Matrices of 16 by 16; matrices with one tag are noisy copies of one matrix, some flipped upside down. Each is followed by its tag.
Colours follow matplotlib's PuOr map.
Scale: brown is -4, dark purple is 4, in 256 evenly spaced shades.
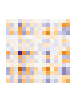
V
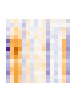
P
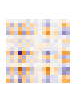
V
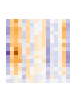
P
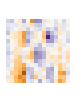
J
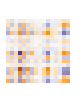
V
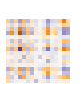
V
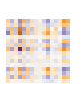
V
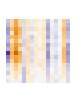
P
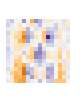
J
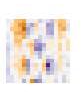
J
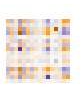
V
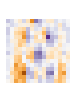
J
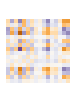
V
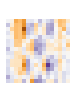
J
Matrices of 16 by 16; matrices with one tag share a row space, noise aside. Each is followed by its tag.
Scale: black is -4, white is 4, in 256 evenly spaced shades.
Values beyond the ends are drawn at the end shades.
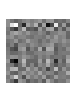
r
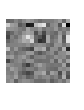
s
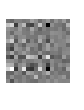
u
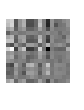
u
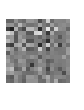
u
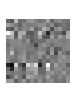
u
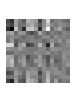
u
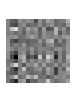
r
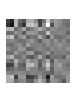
u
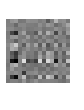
r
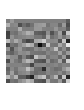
s
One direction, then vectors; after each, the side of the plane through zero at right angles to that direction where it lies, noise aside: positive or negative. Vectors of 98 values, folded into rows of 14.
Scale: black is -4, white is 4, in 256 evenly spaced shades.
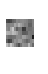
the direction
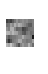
positive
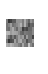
positive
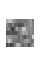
negative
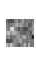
positive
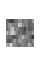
positive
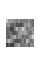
negative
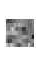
positive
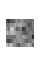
positive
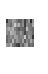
positive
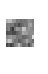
negative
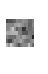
positive
